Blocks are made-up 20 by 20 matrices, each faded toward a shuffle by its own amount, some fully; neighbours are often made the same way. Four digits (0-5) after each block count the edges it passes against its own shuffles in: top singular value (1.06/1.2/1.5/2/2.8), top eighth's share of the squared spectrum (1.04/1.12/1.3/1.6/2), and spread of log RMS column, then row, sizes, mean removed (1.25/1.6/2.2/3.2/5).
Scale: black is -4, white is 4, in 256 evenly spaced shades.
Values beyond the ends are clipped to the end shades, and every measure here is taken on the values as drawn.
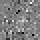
2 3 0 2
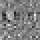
3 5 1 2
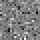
0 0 0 0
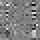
3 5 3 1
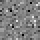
0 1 0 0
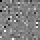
0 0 0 0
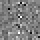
2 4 1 1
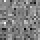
3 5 2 2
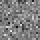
0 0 0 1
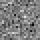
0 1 0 0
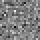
0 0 0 0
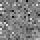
0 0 1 0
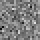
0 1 0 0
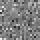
1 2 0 0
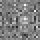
3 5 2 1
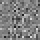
2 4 1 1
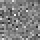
1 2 0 0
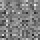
3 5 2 2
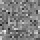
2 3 0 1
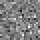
1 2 0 0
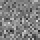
2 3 0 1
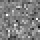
0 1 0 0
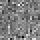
2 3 0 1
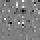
2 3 0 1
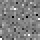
0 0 0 0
